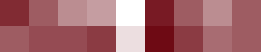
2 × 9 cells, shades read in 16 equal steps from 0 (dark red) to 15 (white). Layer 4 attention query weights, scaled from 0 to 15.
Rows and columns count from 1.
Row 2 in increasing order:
0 3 3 4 4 5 5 6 13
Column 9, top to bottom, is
5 5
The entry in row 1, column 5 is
15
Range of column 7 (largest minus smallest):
2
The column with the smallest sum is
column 6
